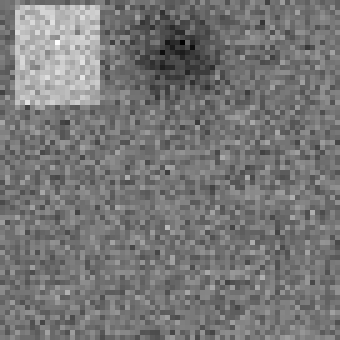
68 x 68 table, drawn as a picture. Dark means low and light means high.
Neither half mirrors the other. No regular stripes run through it. The ninth with the highest average is the top left. A single dip lies in the top middle. In the top left lies a patch that is higher than the rest.
